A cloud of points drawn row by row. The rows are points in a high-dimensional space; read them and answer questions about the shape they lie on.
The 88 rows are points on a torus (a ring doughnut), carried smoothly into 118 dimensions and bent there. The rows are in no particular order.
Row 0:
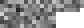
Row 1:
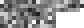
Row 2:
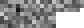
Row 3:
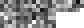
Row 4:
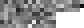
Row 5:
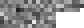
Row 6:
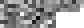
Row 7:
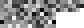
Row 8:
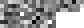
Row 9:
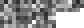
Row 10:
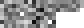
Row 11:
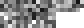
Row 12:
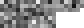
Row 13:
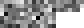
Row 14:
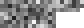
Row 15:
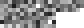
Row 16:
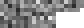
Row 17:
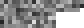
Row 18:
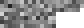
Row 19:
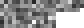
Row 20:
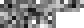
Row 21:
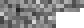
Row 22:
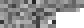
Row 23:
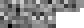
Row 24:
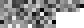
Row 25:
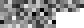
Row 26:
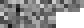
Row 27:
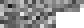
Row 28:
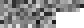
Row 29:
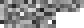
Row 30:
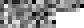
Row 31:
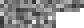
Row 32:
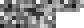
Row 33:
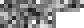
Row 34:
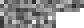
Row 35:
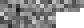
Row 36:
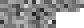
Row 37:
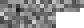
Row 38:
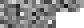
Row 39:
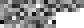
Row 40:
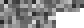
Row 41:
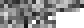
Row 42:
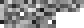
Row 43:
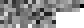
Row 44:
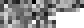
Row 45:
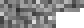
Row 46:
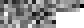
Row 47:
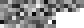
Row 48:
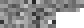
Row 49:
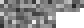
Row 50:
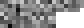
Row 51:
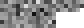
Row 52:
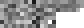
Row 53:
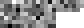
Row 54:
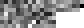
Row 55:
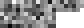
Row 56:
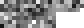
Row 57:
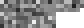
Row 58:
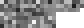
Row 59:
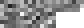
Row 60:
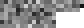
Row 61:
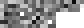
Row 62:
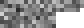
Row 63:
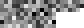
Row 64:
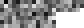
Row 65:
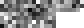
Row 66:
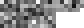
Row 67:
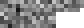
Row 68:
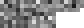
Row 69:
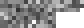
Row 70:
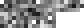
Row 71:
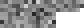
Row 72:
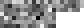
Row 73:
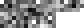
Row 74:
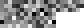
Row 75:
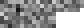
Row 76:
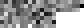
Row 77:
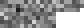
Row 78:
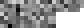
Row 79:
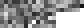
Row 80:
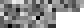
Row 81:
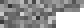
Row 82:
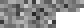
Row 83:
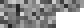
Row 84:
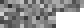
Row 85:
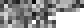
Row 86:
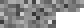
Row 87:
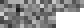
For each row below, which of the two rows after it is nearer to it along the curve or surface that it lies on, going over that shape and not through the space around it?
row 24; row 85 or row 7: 7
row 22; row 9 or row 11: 9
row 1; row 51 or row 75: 75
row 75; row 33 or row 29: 33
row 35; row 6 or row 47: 6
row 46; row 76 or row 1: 76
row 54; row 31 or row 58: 31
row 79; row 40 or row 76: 76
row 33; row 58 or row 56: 56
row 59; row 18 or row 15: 18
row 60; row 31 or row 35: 31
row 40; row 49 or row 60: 60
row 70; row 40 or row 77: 77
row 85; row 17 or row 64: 64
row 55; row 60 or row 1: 1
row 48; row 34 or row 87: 87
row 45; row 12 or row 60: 12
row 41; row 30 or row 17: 30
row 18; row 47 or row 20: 20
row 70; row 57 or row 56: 56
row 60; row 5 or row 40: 40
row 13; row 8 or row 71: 8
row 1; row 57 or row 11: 11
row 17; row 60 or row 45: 60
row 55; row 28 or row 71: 71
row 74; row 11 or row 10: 10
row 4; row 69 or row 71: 71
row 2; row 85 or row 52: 52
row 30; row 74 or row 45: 74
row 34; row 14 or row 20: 14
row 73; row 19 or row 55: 55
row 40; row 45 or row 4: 4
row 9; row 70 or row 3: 3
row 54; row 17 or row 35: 17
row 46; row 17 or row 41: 41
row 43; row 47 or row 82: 82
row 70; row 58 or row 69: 69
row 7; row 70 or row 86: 86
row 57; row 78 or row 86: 78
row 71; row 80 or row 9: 9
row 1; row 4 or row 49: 4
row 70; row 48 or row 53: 53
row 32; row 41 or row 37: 37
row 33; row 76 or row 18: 18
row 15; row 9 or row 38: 38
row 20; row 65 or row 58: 65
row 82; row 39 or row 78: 78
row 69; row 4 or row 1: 1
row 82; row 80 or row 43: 43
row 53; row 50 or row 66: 50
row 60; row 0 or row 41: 41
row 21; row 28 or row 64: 64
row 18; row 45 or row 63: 45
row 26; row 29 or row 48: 48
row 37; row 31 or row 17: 31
